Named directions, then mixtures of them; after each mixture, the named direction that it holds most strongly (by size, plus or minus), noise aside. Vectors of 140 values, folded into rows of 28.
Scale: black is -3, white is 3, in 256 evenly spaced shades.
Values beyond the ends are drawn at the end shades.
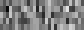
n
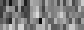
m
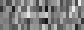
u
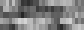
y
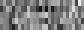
u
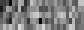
m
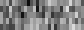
n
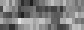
y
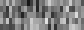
n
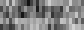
y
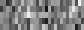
u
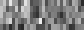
m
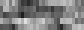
y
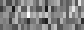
u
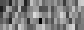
m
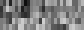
m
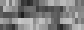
y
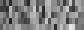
n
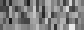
n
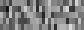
n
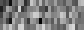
m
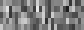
n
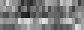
y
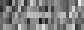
u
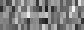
u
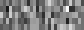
n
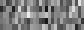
u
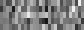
u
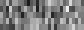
n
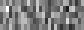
n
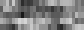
y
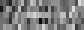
u
